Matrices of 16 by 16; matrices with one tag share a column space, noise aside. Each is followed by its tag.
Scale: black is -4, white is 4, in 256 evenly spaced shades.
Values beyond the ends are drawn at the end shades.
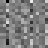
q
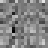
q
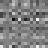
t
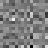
t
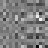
t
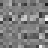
t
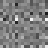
t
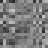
q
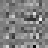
t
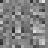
q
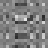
t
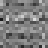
t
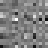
t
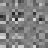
t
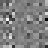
t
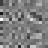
t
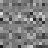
t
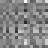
q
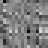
q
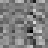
q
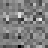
t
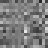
q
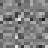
t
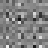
t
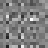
t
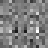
q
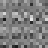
t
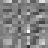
q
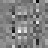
q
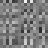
q
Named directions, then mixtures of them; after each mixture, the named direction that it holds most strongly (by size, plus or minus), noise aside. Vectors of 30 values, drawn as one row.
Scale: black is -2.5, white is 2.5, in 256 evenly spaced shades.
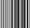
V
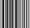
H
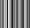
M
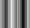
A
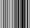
V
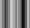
A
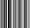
M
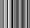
M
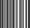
V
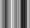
A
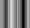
A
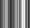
A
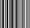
H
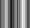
A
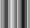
A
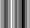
A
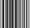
H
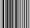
H
